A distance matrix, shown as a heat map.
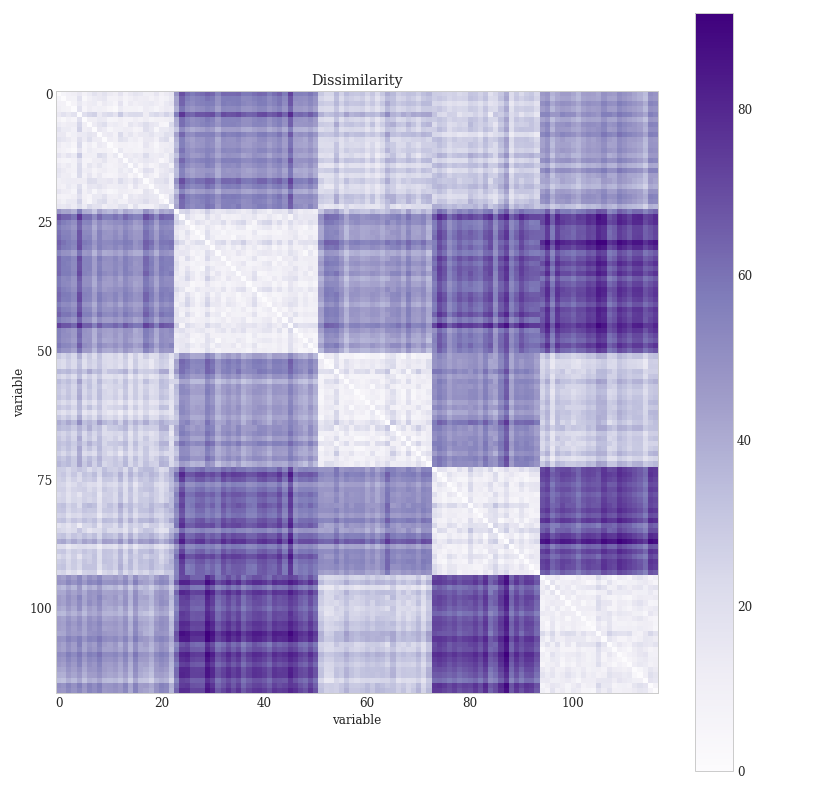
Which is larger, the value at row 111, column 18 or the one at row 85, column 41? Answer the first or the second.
the second
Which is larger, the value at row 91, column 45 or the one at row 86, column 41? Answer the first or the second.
the first
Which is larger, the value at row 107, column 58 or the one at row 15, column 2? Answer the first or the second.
the first
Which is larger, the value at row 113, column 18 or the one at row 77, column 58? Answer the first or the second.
the second
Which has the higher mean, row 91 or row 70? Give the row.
91
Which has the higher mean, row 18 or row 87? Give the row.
87
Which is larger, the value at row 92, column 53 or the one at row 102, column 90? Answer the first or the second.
the second
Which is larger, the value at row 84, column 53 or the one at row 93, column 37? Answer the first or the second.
the second
